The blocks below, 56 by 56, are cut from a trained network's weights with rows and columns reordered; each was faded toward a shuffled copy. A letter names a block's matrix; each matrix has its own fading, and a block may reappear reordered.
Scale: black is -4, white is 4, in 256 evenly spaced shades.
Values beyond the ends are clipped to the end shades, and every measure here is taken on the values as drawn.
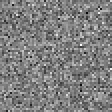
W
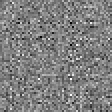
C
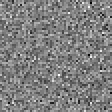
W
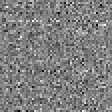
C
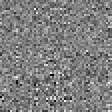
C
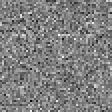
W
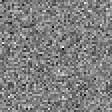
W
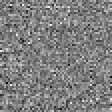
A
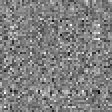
C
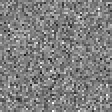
W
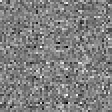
C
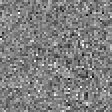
A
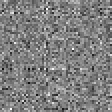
C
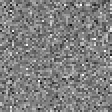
A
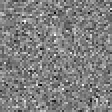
A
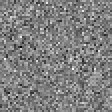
W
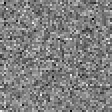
W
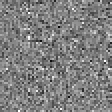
A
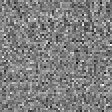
A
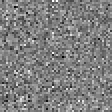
A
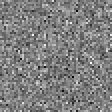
A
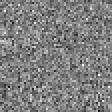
W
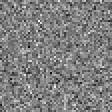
W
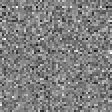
C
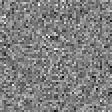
W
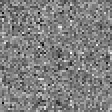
A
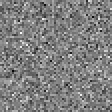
W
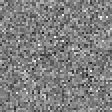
W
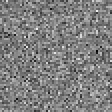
W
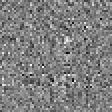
C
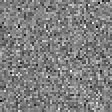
A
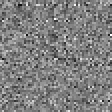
C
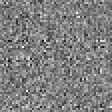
C
